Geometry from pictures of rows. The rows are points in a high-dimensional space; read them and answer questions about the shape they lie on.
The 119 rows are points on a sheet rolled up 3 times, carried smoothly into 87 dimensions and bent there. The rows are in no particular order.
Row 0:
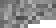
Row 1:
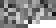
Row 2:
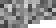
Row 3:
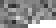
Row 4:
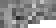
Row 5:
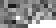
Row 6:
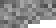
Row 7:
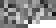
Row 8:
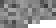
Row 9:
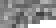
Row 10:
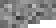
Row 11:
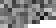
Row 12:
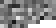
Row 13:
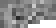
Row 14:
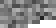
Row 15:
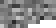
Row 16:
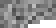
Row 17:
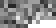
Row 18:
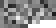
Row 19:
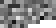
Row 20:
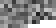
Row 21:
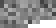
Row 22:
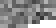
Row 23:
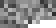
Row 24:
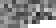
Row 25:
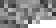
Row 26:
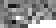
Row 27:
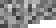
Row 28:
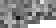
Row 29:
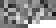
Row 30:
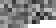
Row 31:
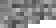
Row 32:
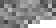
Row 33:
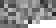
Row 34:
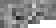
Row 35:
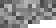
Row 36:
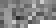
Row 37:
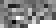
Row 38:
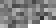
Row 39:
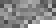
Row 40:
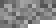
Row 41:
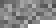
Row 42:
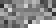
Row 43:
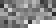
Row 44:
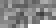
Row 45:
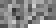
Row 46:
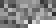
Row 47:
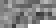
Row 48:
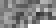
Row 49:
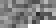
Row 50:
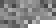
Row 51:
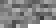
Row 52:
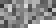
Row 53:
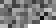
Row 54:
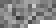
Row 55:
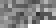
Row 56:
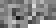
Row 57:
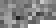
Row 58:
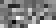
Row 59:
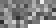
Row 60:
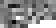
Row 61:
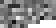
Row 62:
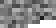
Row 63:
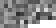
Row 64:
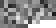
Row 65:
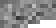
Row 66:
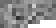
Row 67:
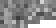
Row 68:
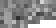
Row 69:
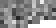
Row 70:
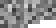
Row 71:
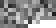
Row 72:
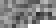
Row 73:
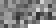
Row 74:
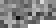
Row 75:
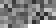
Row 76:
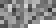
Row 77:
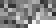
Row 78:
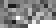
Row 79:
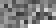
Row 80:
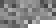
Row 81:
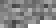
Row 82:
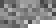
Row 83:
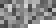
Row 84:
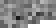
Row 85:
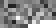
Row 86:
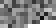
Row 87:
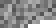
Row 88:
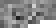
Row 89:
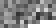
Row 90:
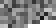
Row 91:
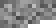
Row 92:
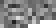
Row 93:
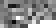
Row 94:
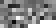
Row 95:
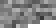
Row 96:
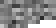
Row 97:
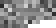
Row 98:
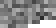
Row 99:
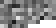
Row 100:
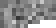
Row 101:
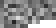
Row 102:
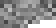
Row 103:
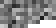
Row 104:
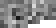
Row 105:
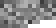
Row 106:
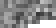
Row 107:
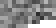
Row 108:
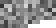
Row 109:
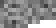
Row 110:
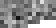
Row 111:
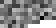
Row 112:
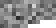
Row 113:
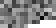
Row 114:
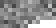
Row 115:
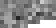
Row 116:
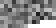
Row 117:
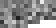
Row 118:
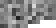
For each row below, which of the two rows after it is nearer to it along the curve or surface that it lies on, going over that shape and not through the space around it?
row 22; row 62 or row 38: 38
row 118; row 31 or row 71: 71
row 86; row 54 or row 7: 7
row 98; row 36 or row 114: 36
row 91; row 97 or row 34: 34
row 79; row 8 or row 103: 103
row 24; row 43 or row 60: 60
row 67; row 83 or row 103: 83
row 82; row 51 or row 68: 51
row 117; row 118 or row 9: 118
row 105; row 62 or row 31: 31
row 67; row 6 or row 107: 107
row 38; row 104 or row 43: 43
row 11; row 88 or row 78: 78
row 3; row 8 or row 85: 8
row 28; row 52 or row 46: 52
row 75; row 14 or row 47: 14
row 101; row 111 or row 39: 39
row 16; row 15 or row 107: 107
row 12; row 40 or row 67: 67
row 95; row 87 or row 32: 32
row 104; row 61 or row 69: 69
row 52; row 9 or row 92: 92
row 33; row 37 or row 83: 83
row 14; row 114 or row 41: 114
